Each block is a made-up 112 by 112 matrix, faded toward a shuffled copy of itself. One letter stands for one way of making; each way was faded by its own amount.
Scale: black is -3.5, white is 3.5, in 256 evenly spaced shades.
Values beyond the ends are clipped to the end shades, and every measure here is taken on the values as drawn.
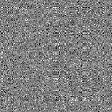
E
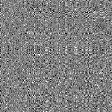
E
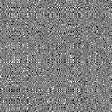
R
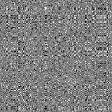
R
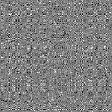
R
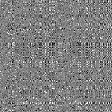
R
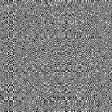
R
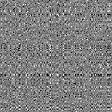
R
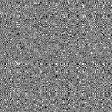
E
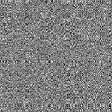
E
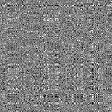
E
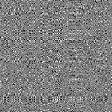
R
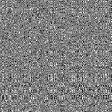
E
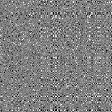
R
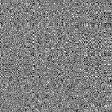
E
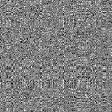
E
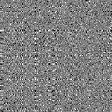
E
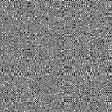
R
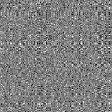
E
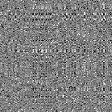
E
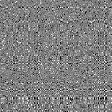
R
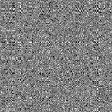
E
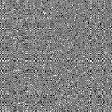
R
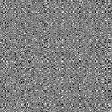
R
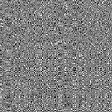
R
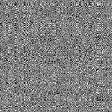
E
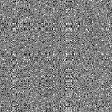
E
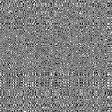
R
